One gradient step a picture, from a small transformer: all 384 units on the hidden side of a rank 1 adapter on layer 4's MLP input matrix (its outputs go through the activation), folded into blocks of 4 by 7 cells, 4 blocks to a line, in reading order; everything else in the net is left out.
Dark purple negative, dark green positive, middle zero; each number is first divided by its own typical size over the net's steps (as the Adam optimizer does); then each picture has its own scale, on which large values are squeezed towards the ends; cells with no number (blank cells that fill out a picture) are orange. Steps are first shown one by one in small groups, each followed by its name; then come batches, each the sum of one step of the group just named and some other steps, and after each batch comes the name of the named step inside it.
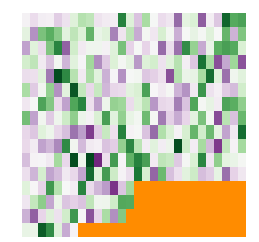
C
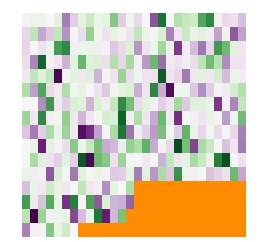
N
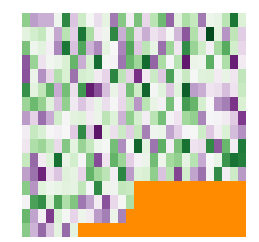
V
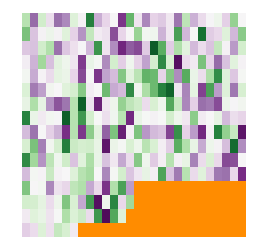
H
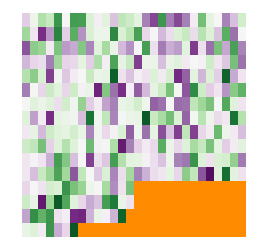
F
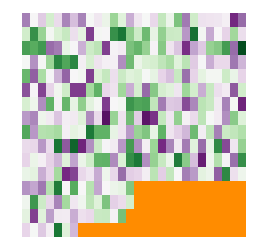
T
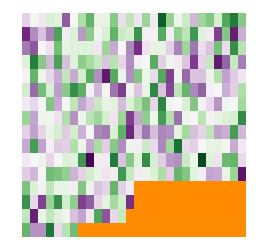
N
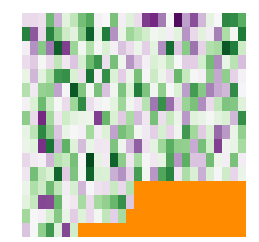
C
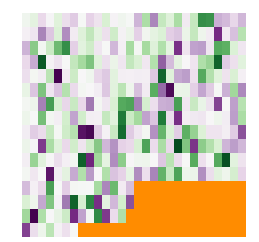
N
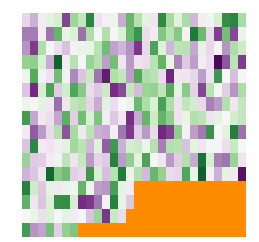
H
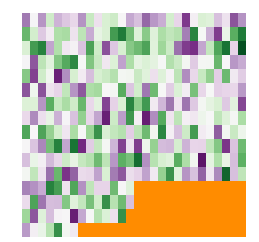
T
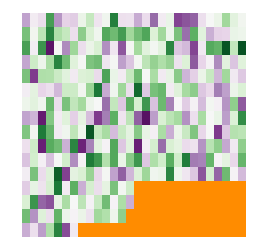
T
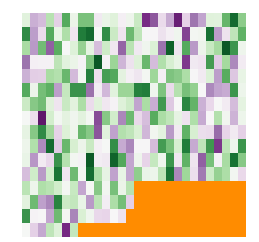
V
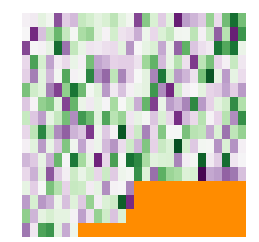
C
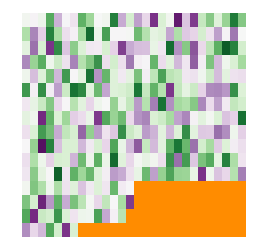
N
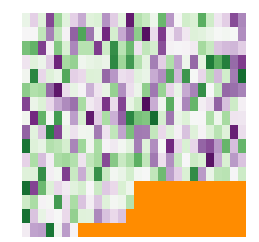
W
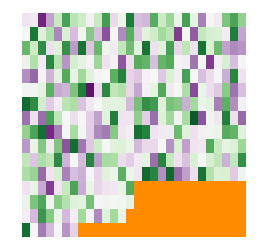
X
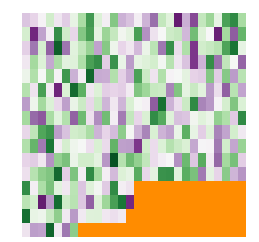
W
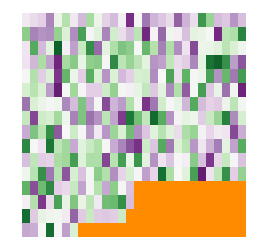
W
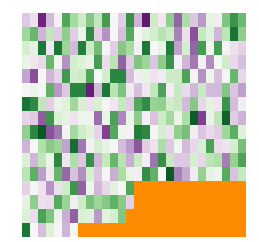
X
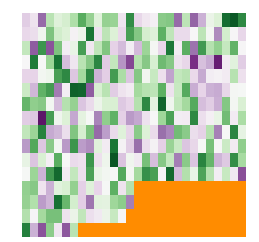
X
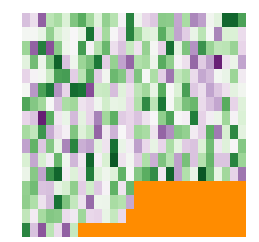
X
